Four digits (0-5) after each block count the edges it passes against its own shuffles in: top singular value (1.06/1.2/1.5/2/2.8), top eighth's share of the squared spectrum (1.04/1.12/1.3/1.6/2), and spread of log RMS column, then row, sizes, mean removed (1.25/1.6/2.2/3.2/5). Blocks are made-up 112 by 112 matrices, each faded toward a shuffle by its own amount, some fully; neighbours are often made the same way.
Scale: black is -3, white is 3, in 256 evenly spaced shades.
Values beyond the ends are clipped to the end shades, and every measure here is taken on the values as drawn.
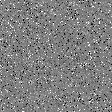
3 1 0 0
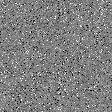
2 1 0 0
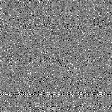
4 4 1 3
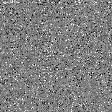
3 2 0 1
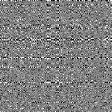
5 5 3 4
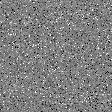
1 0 0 0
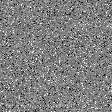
2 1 0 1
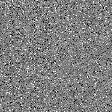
3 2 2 0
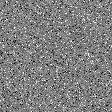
0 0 0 0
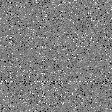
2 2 1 2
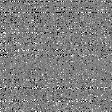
2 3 3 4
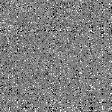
1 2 3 2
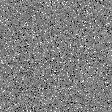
0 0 0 0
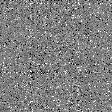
1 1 2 2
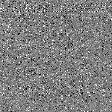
1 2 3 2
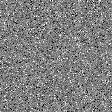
2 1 0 0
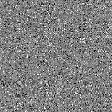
4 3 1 1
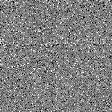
3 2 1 1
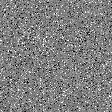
3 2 0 0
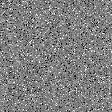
3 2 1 0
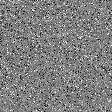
0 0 0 0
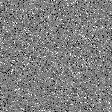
2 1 0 0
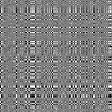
5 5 5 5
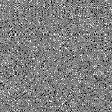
4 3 1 1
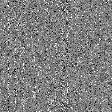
1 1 3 0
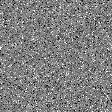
0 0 1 0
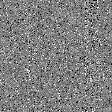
1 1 2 0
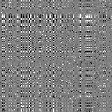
5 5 4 4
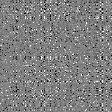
5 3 3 2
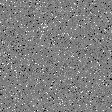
0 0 0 0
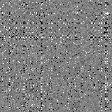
4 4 2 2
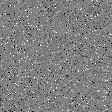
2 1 0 0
